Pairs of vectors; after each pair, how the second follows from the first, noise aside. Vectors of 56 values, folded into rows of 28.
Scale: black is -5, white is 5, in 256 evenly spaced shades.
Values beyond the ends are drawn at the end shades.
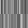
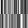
scaled up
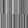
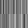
reversed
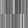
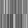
reversed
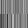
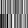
scaled up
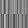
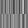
reversed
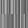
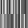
scaled up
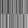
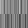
reversed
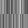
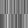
reversed
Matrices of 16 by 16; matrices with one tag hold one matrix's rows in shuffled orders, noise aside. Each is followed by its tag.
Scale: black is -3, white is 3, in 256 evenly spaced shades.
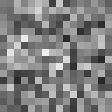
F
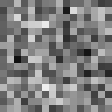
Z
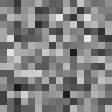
F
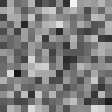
Z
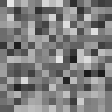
F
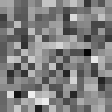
Z
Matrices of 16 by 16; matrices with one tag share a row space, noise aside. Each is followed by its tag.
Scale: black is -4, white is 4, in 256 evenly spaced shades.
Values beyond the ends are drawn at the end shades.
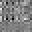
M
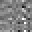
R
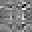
R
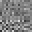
M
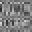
M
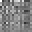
M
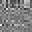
M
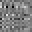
M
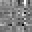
R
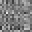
M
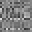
M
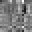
R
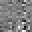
R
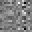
R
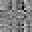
R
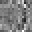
R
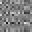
M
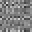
M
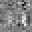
R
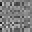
M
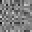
M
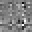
R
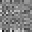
M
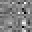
R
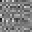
M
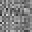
M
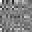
M
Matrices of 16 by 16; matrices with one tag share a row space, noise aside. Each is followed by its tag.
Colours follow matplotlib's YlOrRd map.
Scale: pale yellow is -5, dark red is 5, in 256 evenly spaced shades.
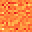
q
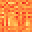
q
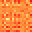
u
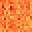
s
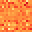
q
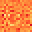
s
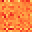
s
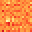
u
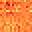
u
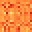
s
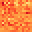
q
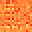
u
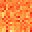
s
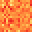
s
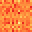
u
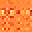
s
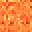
s
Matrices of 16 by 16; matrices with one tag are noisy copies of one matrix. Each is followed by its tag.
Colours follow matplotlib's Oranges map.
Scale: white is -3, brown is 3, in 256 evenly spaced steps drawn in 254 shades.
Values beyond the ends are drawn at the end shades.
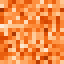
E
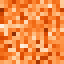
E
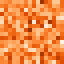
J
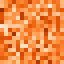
E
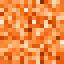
J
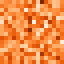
J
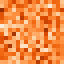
E
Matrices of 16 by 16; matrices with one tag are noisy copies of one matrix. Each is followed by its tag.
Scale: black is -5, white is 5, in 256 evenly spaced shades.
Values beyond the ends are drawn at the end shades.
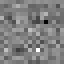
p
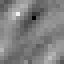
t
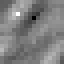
t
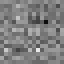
p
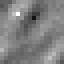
t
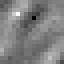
t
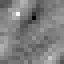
t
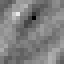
t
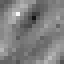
t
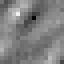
t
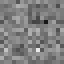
p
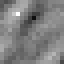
t
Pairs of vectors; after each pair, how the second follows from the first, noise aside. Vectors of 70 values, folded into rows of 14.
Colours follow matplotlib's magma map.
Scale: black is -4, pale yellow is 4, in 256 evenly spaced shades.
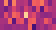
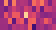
copied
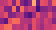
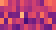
wrapped around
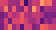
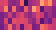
copied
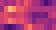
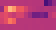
partly zeroed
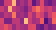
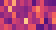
copied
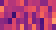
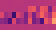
partly zeroed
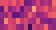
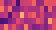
wrapped around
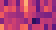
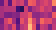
reversed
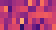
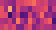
wrapped around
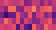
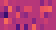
partly zeroed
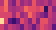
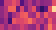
reversed
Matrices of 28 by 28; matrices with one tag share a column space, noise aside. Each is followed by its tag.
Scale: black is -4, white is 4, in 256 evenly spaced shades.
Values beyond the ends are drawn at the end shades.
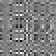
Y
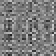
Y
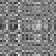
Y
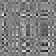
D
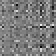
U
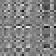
U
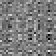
Y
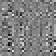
D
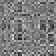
Y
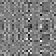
Y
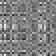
Y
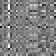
U
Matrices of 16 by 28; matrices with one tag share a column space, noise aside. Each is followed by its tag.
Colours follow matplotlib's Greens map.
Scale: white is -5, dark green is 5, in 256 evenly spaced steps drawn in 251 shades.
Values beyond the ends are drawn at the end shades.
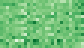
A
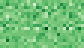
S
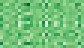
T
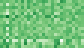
A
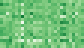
A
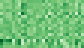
A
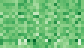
A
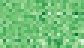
A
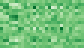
S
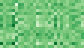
T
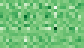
S
